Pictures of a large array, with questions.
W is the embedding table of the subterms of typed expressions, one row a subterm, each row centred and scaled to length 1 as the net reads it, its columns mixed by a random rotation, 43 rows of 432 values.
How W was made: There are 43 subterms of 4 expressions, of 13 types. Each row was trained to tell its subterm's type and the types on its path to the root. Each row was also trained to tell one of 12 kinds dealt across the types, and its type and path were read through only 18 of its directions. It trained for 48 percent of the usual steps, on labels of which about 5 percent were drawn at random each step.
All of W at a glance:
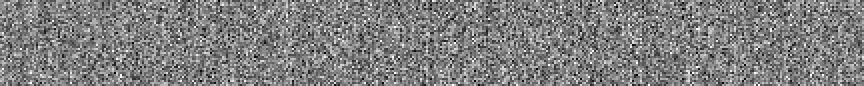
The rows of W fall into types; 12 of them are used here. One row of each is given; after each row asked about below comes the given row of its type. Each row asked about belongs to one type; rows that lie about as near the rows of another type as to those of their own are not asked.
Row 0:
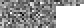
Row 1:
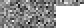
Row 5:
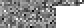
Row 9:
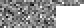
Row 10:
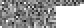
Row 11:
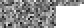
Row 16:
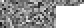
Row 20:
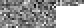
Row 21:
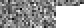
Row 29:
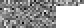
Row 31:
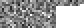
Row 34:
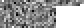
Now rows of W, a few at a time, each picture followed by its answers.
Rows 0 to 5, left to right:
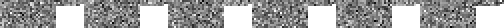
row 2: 29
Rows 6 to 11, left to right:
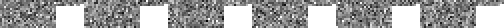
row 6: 0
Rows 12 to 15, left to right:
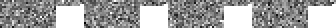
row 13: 5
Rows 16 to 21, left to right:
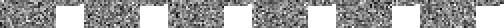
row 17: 16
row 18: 20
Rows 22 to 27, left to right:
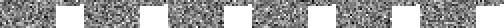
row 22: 34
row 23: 16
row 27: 11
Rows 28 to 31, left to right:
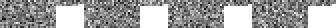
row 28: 11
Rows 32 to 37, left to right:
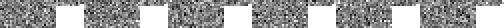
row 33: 10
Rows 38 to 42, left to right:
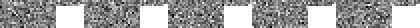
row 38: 11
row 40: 16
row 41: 5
